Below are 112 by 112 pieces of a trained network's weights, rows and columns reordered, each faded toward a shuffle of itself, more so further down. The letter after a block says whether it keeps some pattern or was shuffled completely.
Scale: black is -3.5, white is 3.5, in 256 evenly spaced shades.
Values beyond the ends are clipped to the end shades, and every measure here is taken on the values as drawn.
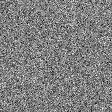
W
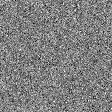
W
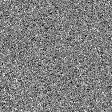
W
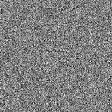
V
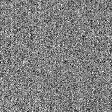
V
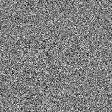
V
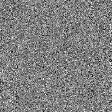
V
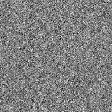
V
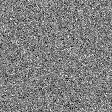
W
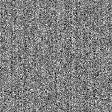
V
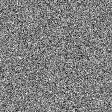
W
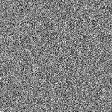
V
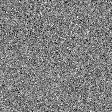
W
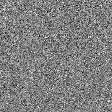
V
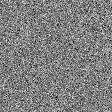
W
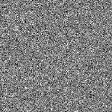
V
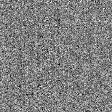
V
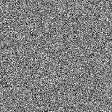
V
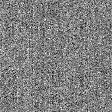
V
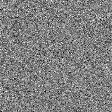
V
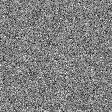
W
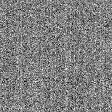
V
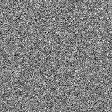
V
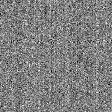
V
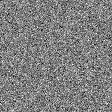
W
